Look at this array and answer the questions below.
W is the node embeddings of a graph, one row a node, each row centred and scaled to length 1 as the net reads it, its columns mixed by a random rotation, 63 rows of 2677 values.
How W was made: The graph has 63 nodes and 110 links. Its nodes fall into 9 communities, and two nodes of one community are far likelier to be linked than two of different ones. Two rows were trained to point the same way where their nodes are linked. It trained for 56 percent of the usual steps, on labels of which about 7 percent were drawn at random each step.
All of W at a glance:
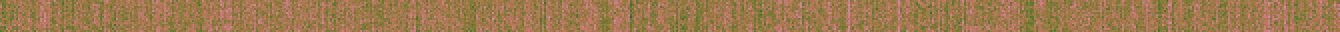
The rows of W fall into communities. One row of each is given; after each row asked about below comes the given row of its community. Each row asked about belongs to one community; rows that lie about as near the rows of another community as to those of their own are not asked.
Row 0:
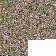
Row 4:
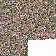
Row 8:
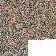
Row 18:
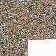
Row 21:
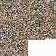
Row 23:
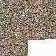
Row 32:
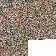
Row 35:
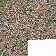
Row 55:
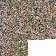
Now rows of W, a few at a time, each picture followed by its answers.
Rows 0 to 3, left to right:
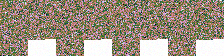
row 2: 8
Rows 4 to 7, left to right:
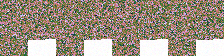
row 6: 32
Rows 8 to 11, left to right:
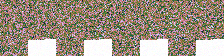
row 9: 35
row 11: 35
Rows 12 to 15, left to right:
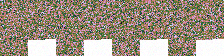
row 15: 18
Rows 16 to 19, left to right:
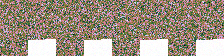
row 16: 55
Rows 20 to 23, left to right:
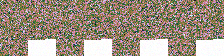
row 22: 35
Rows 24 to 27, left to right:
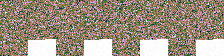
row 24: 0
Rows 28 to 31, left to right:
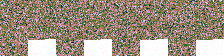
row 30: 23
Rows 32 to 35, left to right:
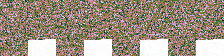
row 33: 23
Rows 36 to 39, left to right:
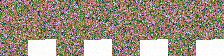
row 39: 55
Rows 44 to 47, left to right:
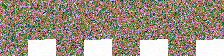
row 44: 23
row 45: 4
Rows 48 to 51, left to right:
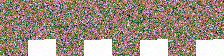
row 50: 4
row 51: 32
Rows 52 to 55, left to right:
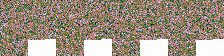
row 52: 18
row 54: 21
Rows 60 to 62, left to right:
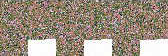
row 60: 32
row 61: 0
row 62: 55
